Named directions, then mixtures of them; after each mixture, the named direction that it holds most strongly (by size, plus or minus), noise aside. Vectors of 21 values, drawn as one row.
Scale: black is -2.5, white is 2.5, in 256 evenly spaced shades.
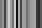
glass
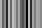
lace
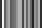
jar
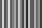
jar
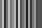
glass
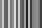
lace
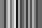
glass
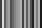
jar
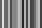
jar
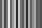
glass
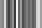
glass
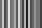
jar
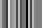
lace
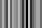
lace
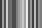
lace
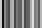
jar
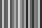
jar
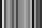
jar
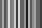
glass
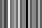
lace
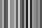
lace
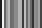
jar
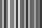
glass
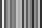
jar
